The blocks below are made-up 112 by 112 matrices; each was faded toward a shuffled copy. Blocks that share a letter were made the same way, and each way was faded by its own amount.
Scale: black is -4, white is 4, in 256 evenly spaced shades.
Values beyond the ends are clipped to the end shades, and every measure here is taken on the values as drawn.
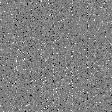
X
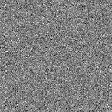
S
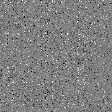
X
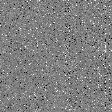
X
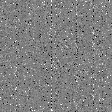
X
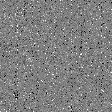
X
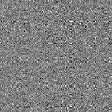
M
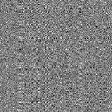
M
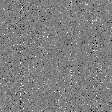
X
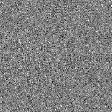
S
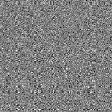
M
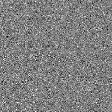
S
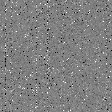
X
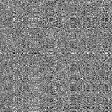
M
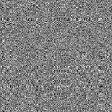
M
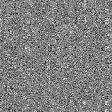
S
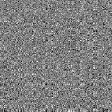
M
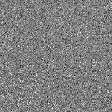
S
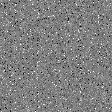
X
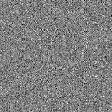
S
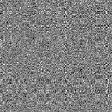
M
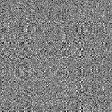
M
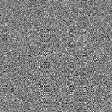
M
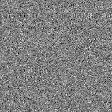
S
